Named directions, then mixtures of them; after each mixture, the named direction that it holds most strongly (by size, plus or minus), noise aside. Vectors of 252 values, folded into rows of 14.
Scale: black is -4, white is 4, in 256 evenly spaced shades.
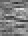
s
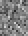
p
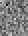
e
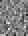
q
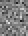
q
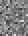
q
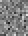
q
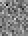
e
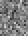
p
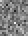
p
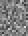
p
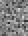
e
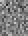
e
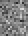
q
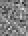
p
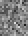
p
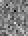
p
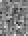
p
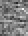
s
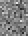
q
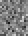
q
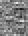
s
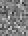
p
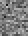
e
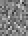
p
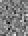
q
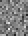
q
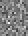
q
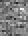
s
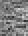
s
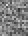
e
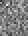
e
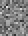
q
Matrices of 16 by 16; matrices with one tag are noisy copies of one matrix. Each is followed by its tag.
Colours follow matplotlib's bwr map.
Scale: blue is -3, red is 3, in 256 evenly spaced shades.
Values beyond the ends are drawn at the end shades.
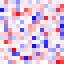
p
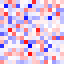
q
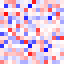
q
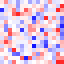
p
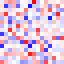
q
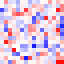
p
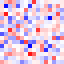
q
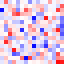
p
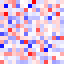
q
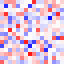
q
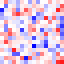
p
